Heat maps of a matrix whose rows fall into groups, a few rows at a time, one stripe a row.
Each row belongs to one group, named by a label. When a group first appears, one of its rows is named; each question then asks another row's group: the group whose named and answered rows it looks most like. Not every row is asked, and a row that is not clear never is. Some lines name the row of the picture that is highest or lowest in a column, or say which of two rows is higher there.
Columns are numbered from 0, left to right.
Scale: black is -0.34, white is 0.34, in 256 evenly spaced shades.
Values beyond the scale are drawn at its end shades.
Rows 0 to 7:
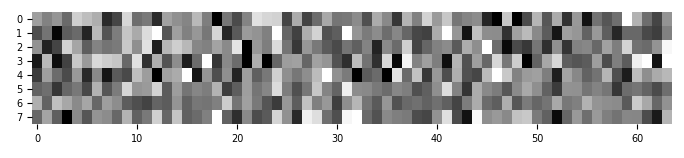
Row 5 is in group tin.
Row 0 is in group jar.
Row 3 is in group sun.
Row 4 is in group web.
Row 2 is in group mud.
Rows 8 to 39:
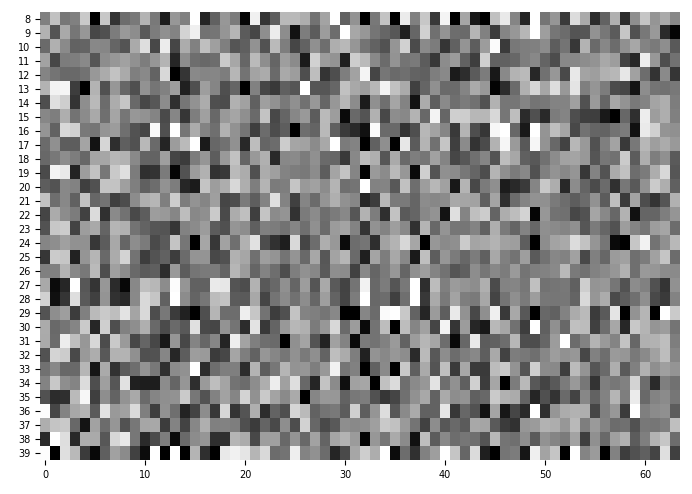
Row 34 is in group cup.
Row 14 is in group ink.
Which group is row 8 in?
web
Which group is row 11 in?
tin
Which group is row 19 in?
ink
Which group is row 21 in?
jar
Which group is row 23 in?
ink
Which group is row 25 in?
ink
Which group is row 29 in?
cup
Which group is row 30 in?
web
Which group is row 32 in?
ink
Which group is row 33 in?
web
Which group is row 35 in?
mud
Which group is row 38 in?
ink
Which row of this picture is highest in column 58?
12
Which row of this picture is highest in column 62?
29
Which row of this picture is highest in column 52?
31
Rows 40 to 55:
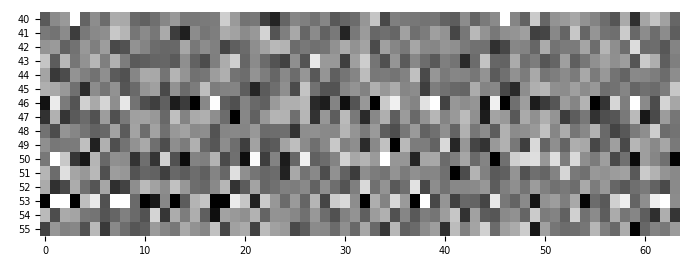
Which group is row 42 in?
jar
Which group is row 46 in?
cup
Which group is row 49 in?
web
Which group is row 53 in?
ink
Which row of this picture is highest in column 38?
53
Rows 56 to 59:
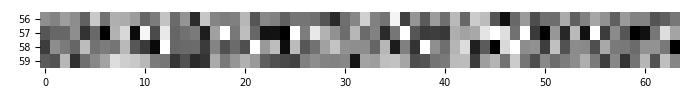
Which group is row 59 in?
cup
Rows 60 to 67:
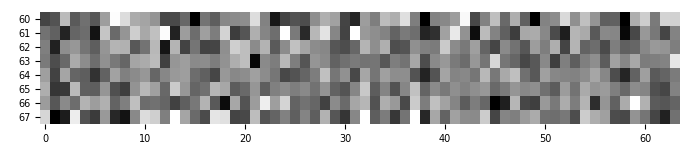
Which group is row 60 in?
cup
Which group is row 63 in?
mud
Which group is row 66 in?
jar
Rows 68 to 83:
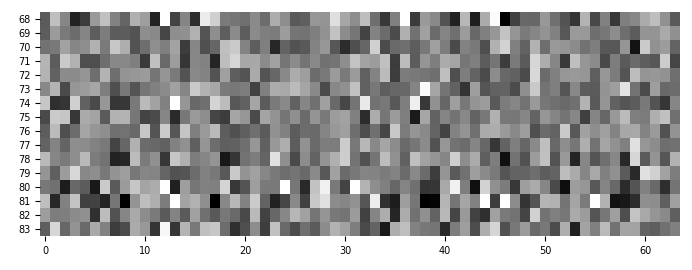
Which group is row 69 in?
web
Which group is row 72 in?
web
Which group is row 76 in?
sun
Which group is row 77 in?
jar
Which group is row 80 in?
tin
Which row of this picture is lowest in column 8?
81
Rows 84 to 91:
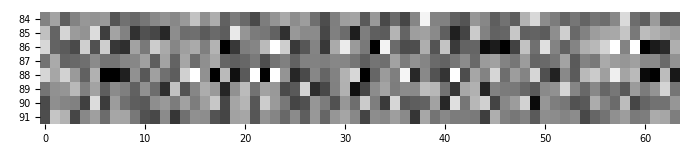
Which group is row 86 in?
jar
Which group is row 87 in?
sun
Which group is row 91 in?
ink
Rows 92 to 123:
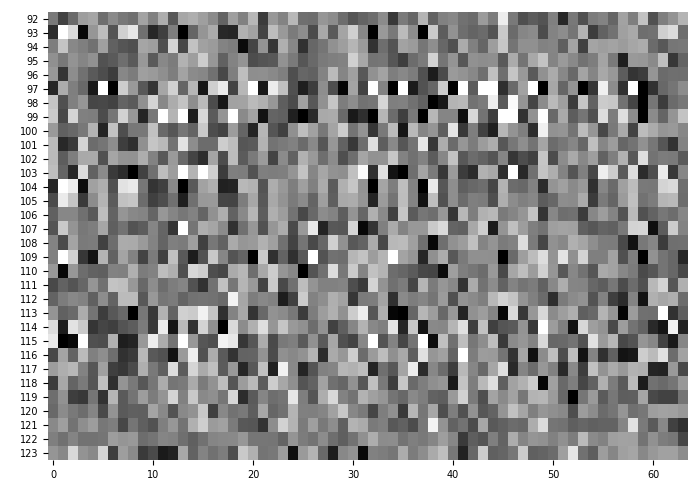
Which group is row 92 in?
mud
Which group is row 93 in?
ink
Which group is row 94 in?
sun
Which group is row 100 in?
web
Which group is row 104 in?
ink
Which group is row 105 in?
ink
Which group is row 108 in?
cup
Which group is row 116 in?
jar
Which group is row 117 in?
sun
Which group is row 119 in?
tin
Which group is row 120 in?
web
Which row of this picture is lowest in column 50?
112
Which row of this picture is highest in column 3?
115
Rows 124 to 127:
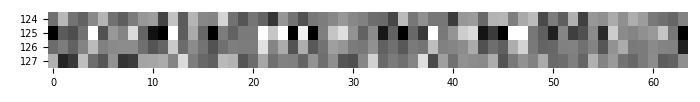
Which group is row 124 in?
sun
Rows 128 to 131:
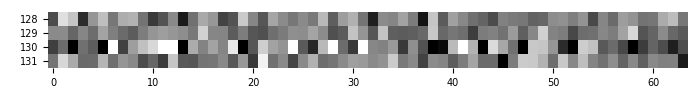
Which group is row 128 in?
ink
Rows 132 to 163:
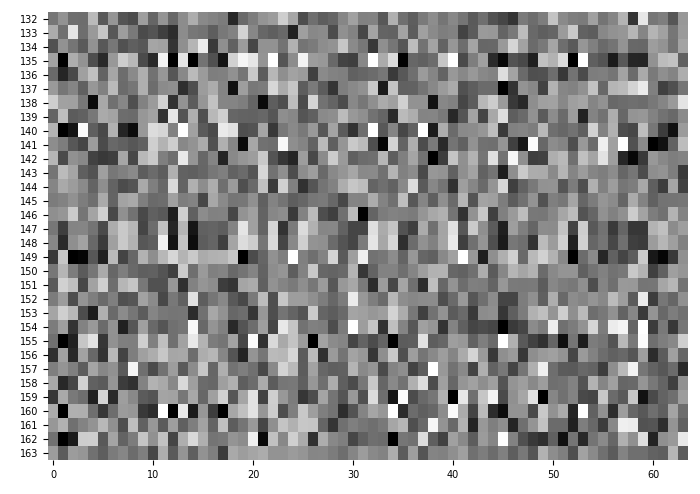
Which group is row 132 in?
jar
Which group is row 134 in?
web
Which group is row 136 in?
mud
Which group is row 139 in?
sun
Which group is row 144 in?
sun
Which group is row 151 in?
ink
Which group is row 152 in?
jar
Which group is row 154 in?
jar
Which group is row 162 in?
mud
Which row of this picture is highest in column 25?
135
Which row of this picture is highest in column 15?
134
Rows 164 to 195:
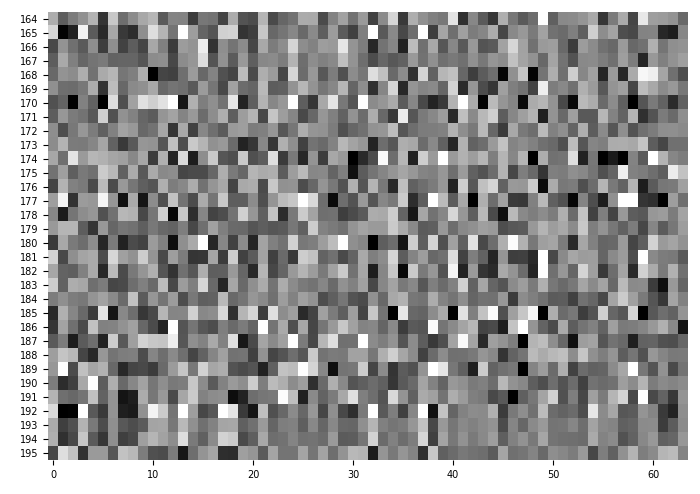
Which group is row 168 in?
jar
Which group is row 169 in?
web
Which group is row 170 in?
tin
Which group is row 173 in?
sun
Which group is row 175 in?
cup
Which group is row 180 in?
web
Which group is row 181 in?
web
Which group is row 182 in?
web
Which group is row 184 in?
cup
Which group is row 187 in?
tin
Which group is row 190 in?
mud
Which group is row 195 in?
ink
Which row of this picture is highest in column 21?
186
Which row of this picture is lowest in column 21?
189
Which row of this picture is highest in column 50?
191
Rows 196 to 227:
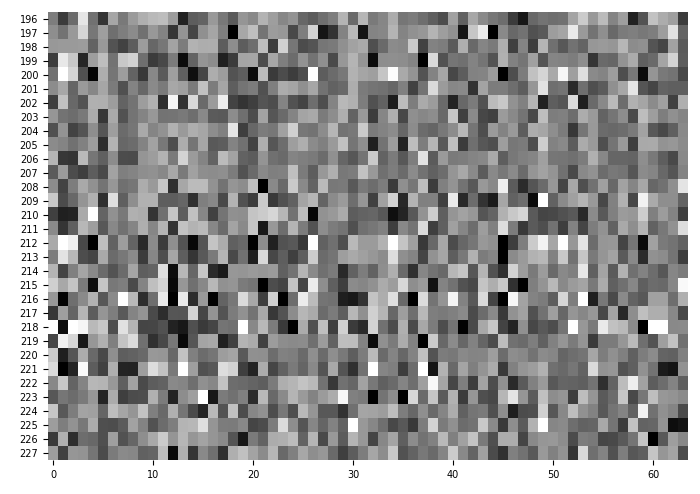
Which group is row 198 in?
sun
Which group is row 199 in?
ink
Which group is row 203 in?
web
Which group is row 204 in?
tin
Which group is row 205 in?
web
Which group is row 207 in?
tin
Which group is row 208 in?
mud
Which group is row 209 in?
web
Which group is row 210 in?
mud
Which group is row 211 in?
mud
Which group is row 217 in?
jar
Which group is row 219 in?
ink
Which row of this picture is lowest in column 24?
218
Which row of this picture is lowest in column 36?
216
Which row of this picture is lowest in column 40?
202
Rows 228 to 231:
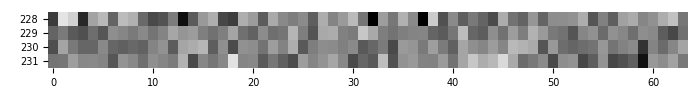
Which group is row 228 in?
ink
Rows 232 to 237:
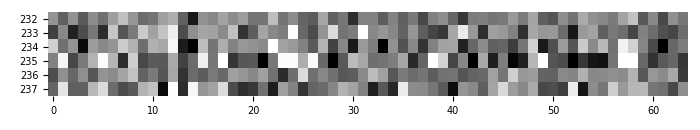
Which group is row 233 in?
tin
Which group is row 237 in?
sun
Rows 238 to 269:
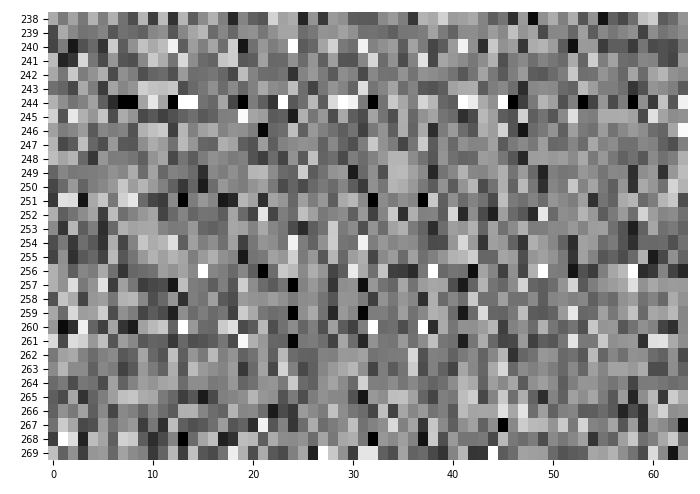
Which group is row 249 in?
cup
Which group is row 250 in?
cup
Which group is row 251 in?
ink
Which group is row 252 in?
web
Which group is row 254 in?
tin
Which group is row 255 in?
tin
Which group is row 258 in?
ink
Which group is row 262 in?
sun
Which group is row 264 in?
tin
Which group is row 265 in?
cup
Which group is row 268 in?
ink
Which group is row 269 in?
tin
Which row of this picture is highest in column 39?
238
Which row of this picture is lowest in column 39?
269
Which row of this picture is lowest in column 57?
266
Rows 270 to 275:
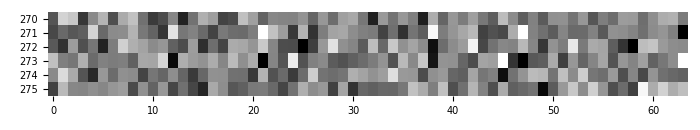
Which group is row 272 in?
cup
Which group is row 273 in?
mud
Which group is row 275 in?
cup
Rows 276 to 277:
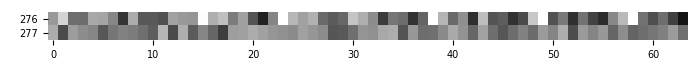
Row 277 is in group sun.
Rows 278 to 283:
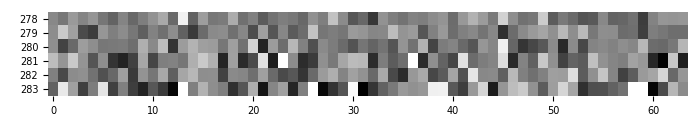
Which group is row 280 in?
mud
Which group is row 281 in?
sun
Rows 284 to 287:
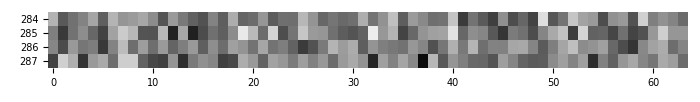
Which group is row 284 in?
web
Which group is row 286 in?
cup
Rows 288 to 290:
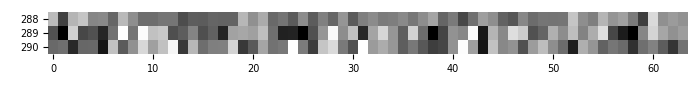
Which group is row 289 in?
cup
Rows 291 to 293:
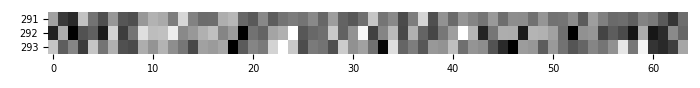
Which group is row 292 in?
tin
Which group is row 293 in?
jar
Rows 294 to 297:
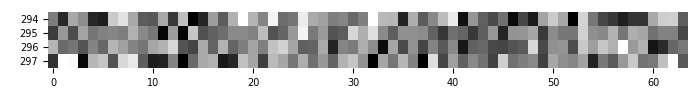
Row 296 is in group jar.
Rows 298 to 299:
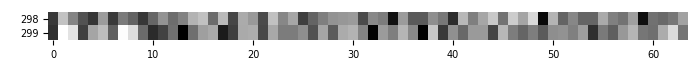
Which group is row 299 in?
ink
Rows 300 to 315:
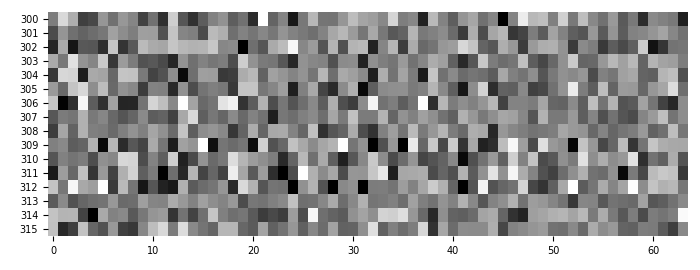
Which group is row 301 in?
sun
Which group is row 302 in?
tin
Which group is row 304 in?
ink
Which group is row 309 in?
web
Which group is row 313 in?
tin
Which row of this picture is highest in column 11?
315
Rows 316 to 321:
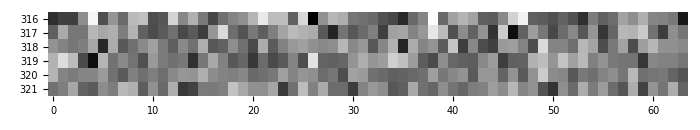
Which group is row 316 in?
mud
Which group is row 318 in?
web
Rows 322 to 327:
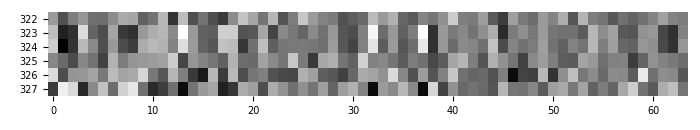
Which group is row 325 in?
tin
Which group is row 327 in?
ink
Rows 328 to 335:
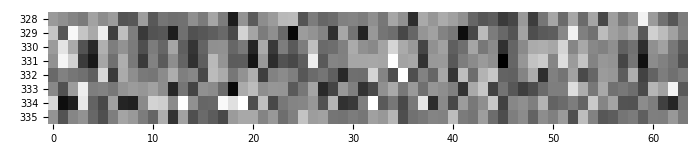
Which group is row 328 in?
jar
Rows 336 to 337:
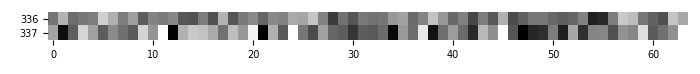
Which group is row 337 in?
mud
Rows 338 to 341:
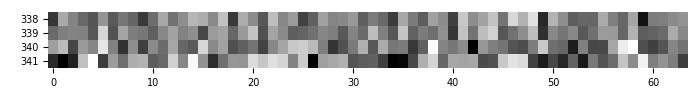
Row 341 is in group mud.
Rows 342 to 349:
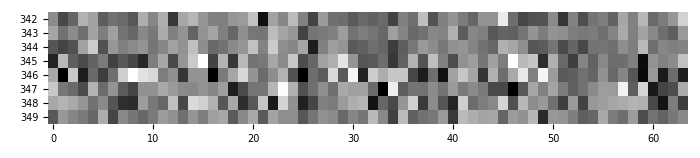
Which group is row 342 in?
mud
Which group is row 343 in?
jar
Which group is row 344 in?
mud
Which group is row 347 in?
jar
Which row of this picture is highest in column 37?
342
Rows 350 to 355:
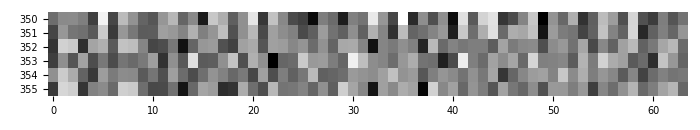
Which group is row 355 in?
ink
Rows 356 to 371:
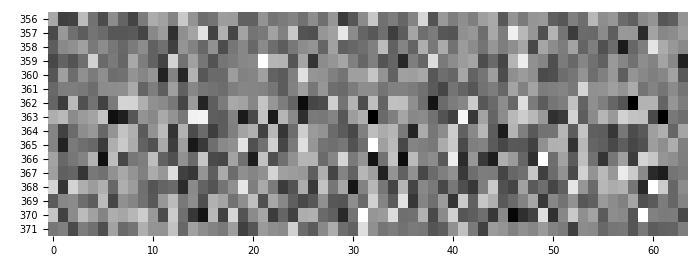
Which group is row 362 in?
cup
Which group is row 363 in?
sun
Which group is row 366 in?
web
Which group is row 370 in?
web
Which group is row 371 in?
tin
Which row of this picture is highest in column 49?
366
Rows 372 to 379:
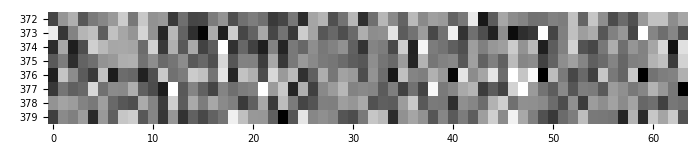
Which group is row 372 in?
cup
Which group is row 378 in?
sun
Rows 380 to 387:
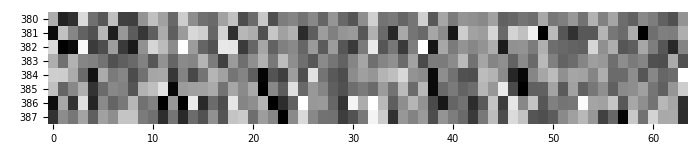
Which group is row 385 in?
mud
